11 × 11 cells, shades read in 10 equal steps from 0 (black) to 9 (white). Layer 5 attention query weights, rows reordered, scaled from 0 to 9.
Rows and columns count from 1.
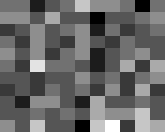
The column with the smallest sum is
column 2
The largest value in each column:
5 5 8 6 4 7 7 9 6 7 6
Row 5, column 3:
5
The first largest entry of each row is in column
6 4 3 3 1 3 6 10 7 10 8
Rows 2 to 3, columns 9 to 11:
3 4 5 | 2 3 4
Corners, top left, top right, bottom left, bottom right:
4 4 5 6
